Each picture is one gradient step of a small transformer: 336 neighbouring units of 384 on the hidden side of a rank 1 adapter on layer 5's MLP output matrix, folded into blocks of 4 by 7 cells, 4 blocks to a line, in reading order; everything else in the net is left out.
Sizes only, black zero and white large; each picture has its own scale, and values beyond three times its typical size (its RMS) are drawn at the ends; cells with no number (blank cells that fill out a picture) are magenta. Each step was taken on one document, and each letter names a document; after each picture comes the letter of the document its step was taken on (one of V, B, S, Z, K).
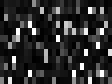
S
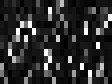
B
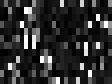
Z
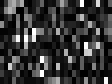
Z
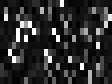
B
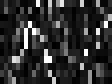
B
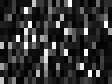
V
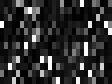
Z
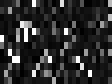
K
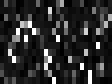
B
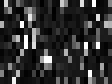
Z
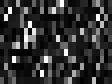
K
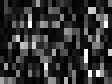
V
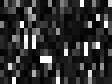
Z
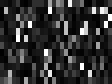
B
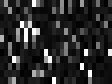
K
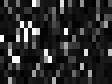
K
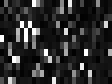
K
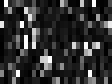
Z
